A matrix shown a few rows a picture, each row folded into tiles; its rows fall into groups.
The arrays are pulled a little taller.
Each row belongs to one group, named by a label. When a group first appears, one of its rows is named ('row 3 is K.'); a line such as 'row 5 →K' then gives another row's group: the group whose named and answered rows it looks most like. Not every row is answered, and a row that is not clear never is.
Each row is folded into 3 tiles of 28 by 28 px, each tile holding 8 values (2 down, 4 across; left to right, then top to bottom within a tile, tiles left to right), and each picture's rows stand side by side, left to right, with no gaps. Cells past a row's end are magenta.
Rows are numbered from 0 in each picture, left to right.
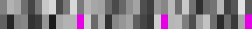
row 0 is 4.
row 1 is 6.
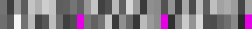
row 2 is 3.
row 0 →3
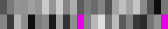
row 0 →4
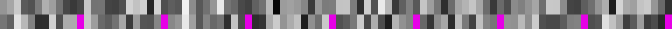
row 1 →6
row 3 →4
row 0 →3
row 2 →3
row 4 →4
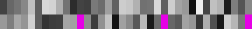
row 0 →3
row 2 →4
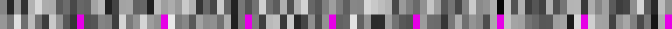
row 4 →3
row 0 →3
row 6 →6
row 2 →6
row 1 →4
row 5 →6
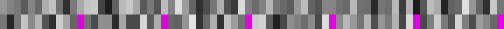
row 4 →6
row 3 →6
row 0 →4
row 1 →4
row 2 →4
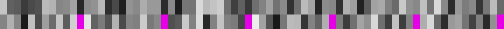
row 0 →6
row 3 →6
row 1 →6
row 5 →6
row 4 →4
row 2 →3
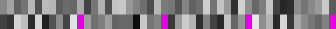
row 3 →6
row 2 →4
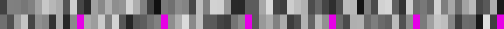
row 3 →3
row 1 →3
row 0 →4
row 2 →3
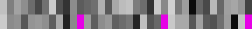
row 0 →6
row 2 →6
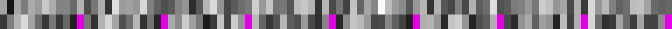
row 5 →6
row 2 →3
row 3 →6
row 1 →3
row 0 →3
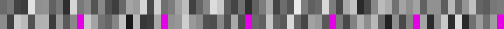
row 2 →3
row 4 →4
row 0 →4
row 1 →6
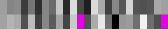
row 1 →4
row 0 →6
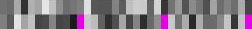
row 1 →6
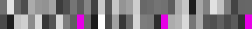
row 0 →4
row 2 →3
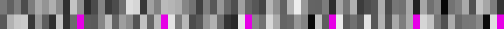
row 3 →3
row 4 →6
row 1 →4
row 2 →6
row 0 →4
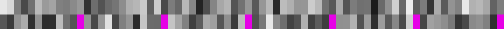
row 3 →3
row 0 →4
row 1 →4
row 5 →3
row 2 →6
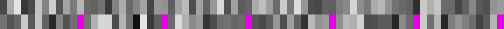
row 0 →4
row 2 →3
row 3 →4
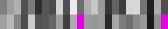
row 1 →6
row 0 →6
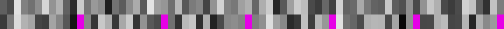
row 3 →3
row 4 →6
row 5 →4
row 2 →4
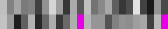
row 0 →6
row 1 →6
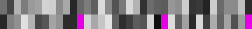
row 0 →3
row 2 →6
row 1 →3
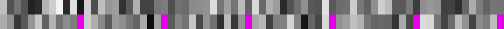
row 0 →6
